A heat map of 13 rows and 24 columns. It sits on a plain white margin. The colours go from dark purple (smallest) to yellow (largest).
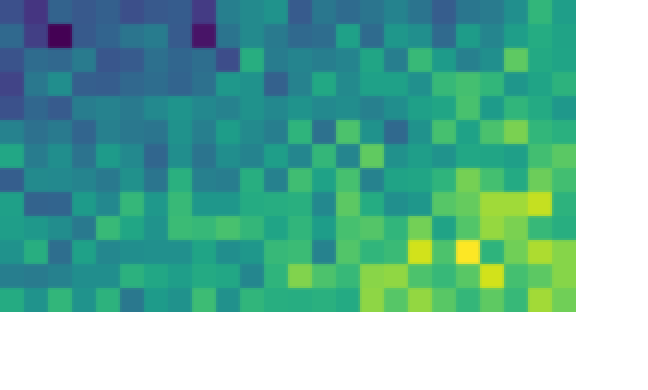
The ninth with the lowest average is the top left. The field climbs toward the bottom right. The bottom right is the ninth with the highest average. There are no regular stripes.
